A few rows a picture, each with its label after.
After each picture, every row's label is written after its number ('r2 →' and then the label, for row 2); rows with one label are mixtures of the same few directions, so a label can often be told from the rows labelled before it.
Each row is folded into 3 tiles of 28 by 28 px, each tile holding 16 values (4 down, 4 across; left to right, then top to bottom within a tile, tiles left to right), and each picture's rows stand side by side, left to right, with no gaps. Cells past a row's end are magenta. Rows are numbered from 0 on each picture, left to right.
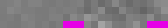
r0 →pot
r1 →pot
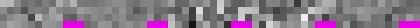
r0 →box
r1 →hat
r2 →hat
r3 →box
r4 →box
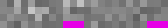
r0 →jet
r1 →box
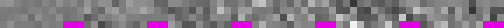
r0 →box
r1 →pot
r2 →hat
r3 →box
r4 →pot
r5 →hat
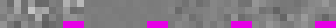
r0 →jet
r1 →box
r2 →pot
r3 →box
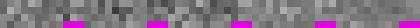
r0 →pot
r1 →jet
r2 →pot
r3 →jet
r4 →pot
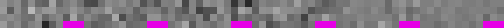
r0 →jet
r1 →box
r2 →jet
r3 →box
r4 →jet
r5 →pot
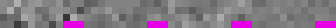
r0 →pot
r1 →box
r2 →box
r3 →box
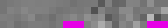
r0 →box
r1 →pot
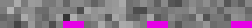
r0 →pot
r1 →hat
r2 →box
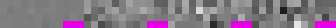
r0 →jet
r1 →pot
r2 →jet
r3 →jet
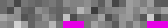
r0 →pot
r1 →pot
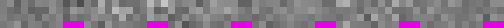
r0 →jet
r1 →jet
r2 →pot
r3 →pot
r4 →box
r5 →pot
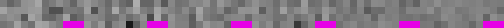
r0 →hat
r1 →jet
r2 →hat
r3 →jet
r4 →jet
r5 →pot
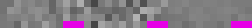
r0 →jet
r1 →box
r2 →pot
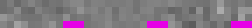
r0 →pot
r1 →hat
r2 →hat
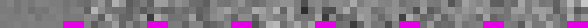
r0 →jet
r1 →pot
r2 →hat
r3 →hat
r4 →pot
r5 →pot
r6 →jet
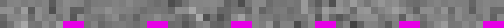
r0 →hat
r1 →box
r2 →box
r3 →jet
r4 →pot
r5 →hat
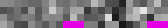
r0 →hat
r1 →hat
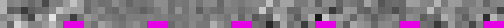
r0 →box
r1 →pot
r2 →jet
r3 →pot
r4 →pot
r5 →pot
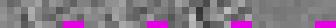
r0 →hat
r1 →hat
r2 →hat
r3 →box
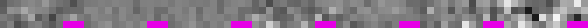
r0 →box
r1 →hat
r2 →hat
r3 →pot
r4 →pot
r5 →jet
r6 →box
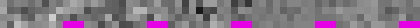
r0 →box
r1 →hat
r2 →jet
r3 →jet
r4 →hat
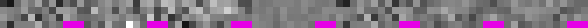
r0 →box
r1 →jet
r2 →pot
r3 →hat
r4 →box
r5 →box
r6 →box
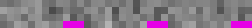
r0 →hat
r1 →hat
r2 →hat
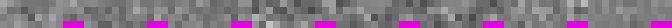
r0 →box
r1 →hat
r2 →pot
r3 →pot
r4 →box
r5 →box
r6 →jet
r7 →jet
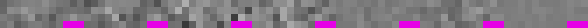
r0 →box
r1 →box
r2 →pot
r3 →hat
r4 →hat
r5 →hat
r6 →jet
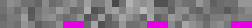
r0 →hat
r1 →pot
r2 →pot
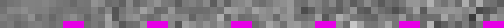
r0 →box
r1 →hat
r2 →box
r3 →hat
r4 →pot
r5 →box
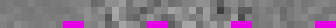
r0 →pot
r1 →hat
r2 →hat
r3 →hat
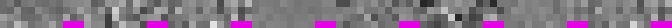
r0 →pot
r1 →hat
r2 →jet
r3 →pot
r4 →box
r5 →box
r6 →jet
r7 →jet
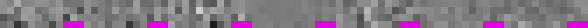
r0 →pot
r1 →jet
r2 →jet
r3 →jet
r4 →hat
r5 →hat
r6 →pot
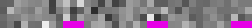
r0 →jet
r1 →pot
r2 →pot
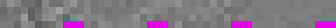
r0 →hat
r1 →box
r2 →box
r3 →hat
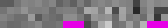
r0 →box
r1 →hat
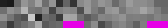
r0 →box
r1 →pot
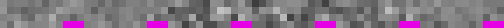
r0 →box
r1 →pot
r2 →hat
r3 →box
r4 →hat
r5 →pot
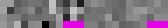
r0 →jet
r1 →hat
